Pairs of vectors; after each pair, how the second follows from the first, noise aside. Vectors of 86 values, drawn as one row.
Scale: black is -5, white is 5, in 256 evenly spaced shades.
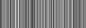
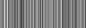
wrapped around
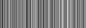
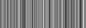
shuffled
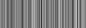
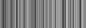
shuffled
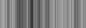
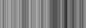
wrapped around
